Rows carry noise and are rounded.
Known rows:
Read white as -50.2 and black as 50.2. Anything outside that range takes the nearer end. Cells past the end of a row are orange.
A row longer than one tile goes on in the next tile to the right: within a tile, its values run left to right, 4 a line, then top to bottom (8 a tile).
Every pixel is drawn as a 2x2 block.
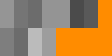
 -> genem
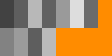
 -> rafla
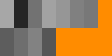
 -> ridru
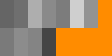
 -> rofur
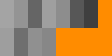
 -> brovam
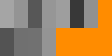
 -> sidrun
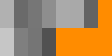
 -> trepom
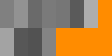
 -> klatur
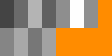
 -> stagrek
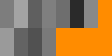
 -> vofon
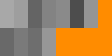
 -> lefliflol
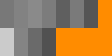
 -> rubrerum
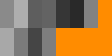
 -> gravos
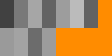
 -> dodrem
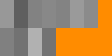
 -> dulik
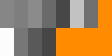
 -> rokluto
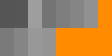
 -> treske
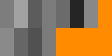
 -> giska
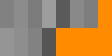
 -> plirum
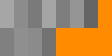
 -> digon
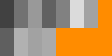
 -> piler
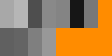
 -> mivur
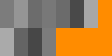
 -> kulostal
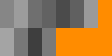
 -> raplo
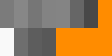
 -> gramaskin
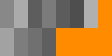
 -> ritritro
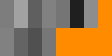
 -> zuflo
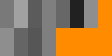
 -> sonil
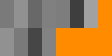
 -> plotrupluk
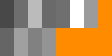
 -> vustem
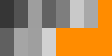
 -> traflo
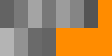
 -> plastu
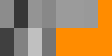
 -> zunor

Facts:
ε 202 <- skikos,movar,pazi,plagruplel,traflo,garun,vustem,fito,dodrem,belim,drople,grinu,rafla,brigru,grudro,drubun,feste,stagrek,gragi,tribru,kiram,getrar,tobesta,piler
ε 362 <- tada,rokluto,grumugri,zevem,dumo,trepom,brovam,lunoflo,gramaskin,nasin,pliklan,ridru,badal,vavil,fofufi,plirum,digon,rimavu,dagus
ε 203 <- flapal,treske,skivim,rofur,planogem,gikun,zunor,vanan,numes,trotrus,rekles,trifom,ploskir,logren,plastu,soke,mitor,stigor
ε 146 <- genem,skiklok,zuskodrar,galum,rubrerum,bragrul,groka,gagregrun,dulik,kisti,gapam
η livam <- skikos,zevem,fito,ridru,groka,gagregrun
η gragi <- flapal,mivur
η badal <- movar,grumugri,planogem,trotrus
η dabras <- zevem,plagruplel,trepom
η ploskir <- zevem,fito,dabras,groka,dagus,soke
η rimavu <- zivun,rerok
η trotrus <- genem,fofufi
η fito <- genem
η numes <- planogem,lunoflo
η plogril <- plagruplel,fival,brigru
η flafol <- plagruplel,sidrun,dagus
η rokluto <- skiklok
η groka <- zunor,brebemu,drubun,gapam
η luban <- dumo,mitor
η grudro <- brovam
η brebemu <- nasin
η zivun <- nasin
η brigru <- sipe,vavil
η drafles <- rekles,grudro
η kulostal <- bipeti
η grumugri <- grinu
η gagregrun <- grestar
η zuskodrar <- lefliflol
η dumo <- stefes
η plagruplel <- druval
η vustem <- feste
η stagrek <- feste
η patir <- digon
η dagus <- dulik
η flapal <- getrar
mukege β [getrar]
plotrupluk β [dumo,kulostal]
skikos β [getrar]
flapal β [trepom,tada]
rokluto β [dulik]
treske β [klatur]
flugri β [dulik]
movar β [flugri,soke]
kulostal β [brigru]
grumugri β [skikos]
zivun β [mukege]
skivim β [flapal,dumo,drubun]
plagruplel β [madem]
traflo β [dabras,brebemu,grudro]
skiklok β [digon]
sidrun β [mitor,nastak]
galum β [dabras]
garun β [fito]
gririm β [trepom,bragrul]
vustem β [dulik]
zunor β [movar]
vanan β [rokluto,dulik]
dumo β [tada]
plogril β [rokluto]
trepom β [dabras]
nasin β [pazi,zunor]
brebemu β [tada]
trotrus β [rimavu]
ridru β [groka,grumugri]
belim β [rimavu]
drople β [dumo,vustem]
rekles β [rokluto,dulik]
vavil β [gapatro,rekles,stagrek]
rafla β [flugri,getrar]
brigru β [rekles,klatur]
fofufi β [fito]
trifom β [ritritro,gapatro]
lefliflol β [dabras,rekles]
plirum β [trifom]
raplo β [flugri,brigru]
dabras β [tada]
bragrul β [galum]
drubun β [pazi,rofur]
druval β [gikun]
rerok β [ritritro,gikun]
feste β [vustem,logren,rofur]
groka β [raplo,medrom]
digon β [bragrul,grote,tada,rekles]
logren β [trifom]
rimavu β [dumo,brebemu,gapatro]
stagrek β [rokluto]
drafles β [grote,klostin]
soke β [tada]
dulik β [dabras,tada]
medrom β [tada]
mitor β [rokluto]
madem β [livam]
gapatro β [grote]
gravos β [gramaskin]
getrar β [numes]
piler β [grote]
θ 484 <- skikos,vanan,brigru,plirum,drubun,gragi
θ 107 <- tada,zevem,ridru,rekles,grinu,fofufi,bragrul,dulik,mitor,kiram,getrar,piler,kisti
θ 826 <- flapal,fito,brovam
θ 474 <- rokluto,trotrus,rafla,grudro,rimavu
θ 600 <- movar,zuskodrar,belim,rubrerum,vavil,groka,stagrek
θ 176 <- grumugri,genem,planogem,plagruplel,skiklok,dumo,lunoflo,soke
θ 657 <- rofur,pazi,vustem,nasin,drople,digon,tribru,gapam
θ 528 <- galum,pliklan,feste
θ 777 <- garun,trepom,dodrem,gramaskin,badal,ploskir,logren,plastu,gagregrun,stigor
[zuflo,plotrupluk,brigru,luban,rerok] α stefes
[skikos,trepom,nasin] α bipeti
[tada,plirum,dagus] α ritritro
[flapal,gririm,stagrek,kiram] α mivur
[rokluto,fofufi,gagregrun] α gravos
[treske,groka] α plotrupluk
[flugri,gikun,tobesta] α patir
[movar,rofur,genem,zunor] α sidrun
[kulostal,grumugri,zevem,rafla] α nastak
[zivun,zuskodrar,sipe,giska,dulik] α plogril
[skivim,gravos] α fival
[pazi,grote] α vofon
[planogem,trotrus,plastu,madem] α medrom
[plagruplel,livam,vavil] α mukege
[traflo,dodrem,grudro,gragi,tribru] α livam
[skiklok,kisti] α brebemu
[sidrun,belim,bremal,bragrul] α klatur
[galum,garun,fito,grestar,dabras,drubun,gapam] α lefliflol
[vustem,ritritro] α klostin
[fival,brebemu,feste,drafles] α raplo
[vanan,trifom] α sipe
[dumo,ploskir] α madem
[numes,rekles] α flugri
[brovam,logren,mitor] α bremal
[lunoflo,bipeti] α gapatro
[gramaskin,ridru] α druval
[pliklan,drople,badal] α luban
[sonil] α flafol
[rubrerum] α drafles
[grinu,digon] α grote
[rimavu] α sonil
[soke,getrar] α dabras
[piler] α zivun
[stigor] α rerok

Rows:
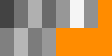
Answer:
belim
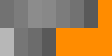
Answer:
zuskodrar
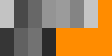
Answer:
dabras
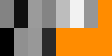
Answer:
fito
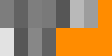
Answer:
tada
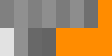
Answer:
rimavu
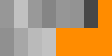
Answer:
trotrus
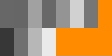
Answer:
getrar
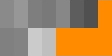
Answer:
planogem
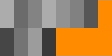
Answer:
gapam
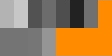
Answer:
fival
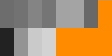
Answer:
plagruplel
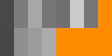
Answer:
gragi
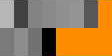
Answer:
gagregrun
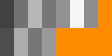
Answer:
drople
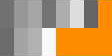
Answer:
movar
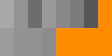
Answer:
vavil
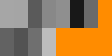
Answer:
zivun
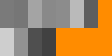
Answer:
galum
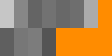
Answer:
brebemu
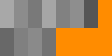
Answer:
nasin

